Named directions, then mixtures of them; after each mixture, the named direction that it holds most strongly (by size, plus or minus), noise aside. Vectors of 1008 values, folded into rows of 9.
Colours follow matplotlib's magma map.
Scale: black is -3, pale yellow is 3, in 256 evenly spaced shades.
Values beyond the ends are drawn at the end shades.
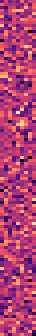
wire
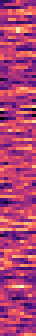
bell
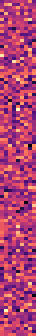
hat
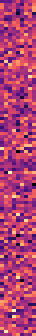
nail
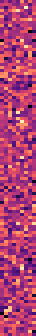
wire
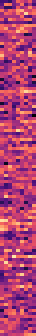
bell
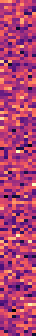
nail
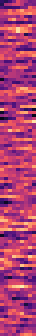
bell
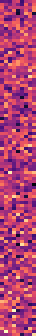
nail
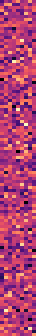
hat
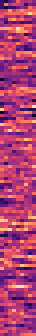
bell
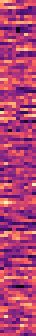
bell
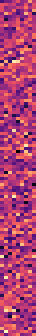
nail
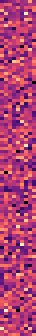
hat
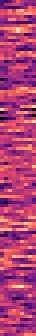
bell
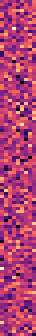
wire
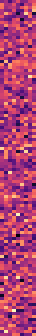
nail
